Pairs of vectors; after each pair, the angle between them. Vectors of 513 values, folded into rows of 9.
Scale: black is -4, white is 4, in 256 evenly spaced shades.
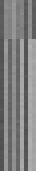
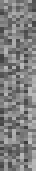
partly aligned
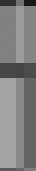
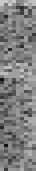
partly opposed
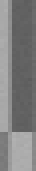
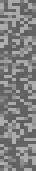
orthogonal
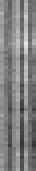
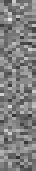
orthogonal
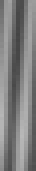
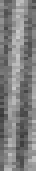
nearly opposite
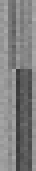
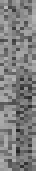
partly aligned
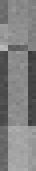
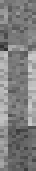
nearly opposite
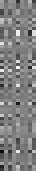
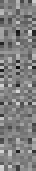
nearly opposite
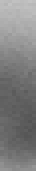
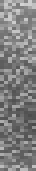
partly aligned
